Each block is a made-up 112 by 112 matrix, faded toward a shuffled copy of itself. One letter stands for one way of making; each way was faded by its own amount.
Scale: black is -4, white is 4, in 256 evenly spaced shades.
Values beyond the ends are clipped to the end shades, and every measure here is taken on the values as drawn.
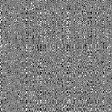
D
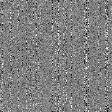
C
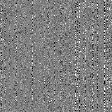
C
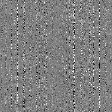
C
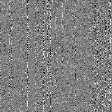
C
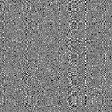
D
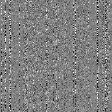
C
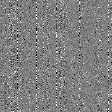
C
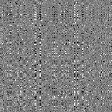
D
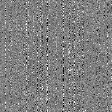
C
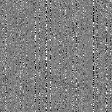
C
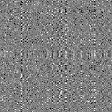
D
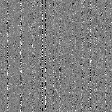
C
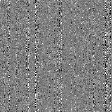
C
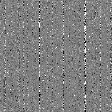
C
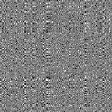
D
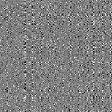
D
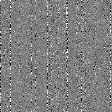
C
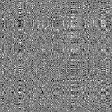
D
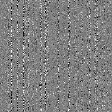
C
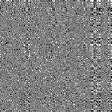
D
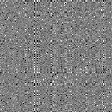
D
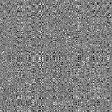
D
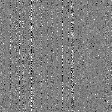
C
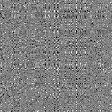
D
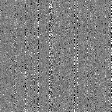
C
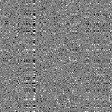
D
